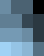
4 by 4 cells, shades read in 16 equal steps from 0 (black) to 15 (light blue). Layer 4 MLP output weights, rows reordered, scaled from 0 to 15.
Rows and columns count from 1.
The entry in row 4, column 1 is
15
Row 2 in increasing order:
4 5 9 9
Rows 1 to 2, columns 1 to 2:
10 7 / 9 9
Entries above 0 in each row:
3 4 4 4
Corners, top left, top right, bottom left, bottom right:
10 0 15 8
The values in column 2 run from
7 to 14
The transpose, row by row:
10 9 11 15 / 7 9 11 14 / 7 5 10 13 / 0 4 4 8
